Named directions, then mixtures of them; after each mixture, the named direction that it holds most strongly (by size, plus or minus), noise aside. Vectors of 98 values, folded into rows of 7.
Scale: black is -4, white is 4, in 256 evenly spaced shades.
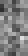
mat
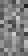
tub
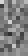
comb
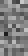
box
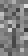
tub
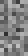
box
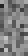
comb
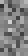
comb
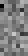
mat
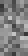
mat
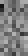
mat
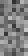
box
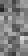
mat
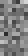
box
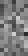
tub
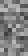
box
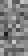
box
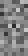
box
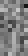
tub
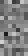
box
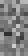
comb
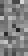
box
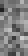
mat
